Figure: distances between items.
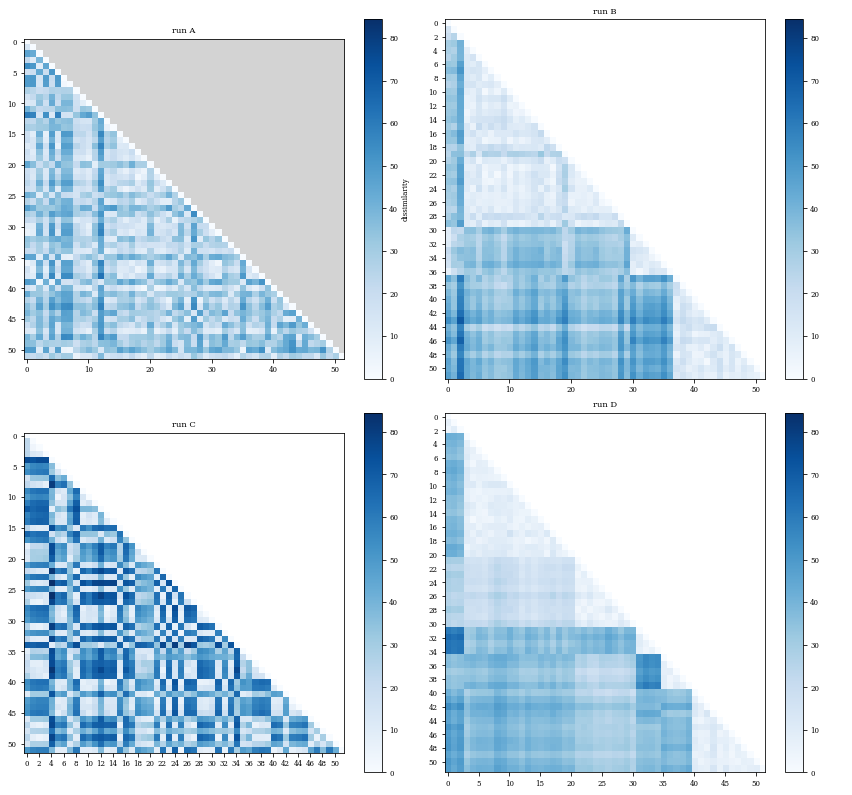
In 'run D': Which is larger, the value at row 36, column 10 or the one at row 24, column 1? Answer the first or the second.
the first
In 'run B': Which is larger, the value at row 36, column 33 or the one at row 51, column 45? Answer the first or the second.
the first
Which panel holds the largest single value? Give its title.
run C
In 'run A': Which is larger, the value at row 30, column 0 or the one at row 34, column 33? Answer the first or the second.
the second
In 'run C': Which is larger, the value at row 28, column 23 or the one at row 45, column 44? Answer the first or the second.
the second
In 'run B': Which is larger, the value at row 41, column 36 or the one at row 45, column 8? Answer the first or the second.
the first
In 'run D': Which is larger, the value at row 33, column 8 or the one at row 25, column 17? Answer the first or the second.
the first
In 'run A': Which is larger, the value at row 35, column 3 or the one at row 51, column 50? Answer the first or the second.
the first
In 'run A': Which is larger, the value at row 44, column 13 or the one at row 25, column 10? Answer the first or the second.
the first
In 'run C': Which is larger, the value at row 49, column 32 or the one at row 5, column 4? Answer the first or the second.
the first
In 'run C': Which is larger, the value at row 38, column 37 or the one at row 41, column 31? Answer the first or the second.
the second
